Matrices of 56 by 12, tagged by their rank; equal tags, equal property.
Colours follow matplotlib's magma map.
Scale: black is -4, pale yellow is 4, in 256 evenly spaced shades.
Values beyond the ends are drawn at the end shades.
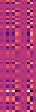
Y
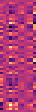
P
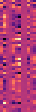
P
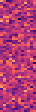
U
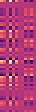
Y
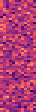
U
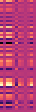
Y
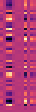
Y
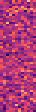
U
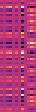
Y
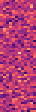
U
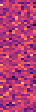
U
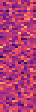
U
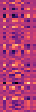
P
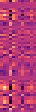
P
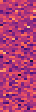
U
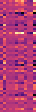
P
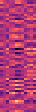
P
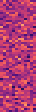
U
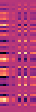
Y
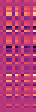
Y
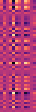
Y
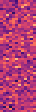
U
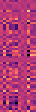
P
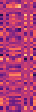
P
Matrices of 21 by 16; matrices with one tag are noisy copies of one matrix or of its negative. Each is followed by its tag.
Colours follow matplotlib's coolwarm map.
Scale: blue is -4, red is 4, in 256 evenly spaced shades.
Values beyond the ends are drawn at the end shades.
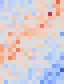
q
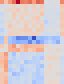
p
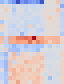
p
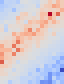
q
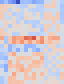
p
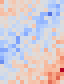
q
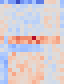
p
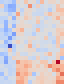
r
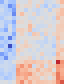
r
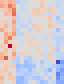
r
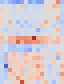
p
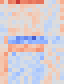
p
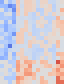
r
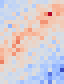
q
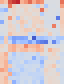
p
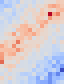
q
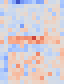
p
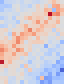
q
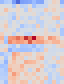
p
